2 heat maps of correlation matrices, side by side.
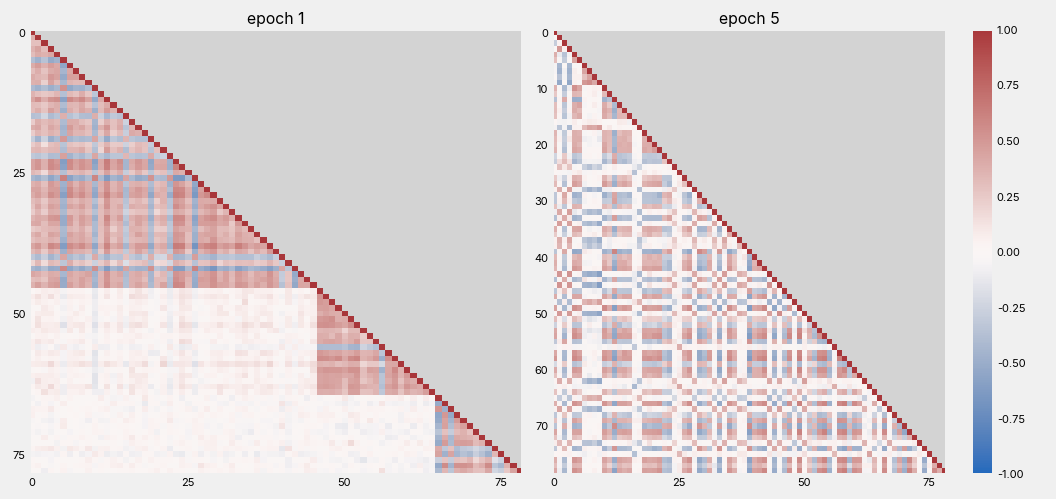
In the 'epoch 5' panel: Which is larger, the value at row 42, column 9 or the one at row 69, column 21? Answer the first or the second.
the second
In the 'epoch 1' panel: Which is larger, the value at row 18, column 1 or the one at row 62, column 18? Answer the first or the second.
the first
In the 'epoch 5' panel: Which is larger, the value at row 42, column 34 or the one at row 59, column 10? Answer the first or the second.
the first
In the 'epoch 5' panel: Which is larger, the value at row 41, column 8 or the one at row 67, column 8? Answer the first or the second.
the first
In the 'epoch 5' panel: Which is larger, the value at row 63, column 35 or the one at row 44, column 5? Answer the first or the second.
the first
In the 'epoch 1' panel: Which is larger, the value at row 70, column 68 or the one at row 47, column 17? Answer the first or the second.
the first
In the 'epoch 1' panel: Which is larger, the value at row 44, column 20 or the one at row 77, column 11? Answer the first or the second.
the first
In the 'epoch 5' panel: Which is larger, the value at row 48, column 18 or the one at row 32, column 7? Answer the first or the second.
the first
